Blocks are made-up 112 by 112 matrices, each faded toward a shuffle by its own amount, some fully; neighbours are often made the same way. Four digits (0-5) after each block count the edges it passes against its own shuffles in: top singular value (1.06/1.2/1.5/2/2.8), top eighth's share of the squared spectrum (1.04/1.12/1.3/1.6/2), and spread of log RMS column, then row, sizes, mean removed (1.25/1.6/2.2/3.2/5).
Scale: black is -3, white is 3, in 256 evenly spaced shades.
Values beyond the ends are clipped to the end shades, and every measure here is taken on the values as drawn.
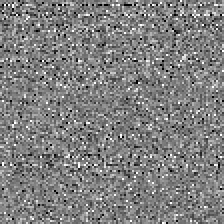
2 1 0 3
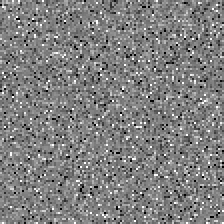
0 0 0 0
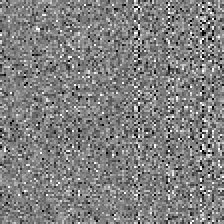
4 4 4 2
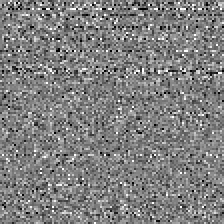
2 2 0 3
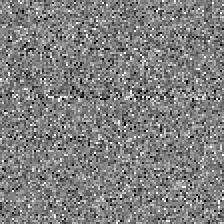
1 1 0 2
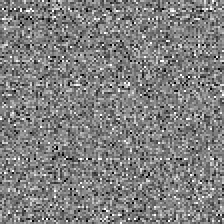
1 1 0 3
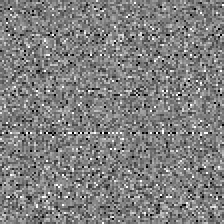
2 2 0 3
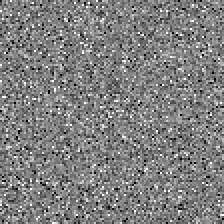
3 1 0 0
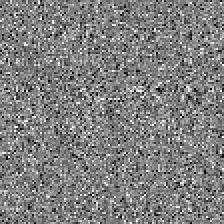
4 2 1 1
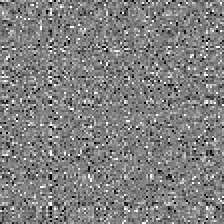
5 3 2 2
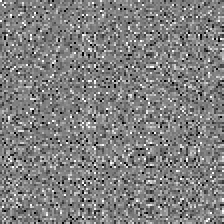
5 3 2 2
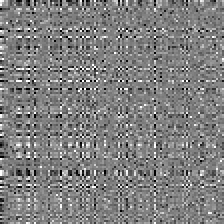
5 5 4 4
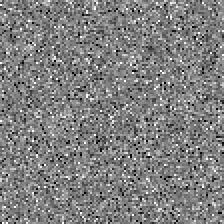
0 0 0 0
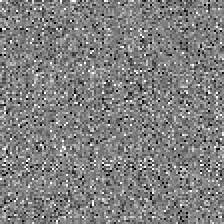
4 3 2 2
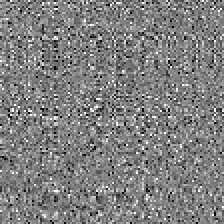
5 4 3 3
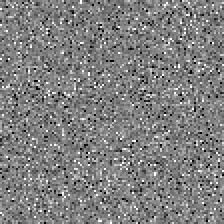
2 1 0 0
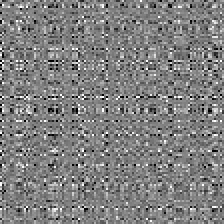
5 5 4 4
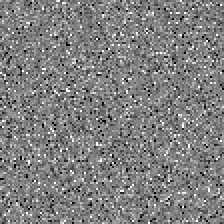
2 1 0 0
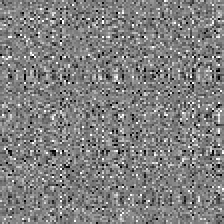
5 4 3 3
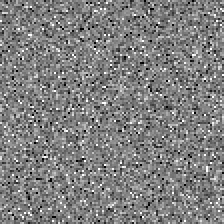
0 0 0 0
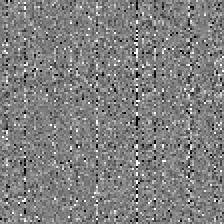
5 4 3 2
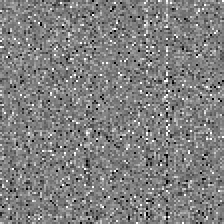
3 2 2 0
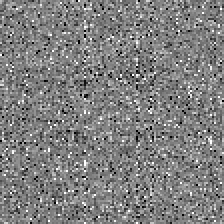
3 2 2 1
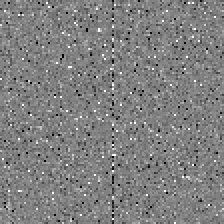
3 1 1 0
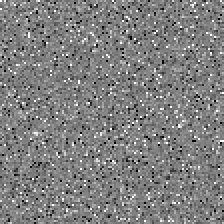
1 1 0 0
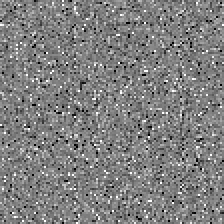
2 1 1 0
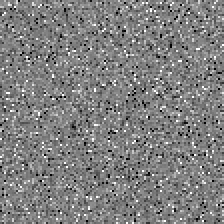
0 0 0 0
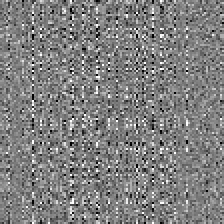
5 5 4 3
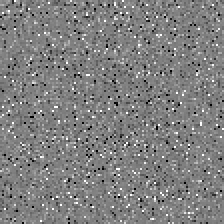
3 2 1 1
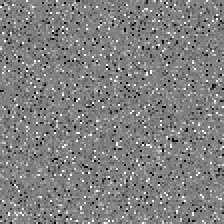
0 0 0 0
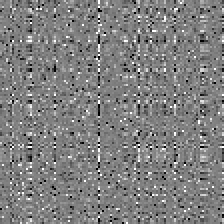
5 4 3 2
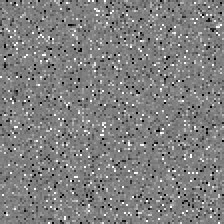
0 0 0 0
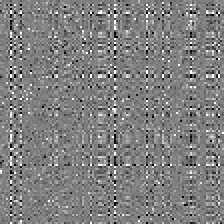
5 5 4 3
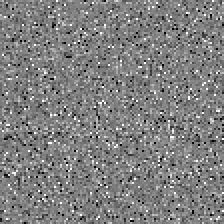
3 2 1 1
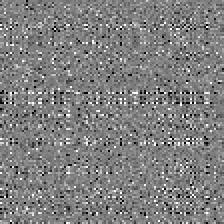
5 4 3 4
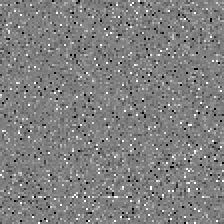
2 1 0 0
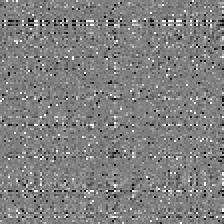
5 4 3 3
